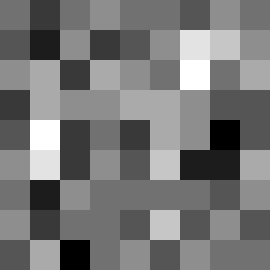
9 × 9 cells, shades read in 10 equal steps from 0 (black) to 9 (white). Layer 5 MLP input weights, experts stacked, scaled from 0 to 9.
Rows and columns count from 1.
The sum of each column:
34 41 29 39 35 46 43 32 39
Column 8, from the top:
5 7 4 3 0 1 3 5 4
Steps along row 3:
up down up down down up down up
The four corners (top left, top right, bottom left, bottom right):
4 4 3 4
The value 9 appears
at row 3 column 7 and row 5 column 2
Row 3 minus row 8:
0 4 -2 2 2 -3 6 -1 3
